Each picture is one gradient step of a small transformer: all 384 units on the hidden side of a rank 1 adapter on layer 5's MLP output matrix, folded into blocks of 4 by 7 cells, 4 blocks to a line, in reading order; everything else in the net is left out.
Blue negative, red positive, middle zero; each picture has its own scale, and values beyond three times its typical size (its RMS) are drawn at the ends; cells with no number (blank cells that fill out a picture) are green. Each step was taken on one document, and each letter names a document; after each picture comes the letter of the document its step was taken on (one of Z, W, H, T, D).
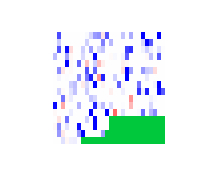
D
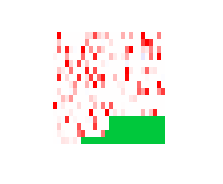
D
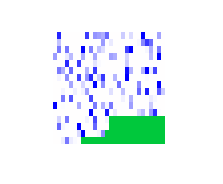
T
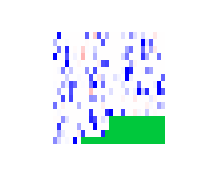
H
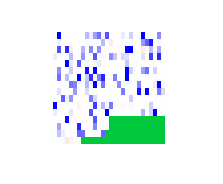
D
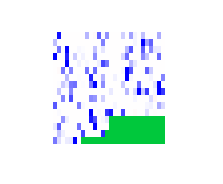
H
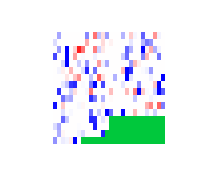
H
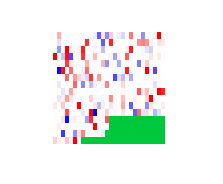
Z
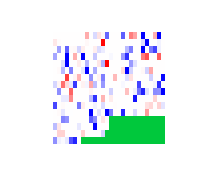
H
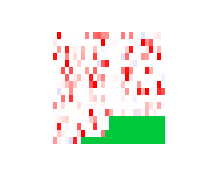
H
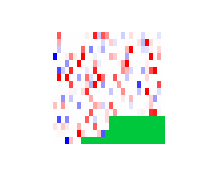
T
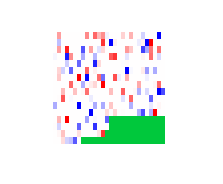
T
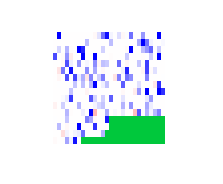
Z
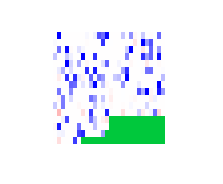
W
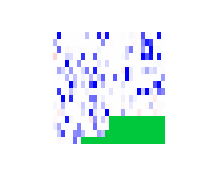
W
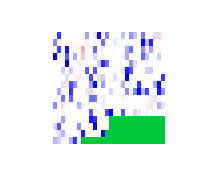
H
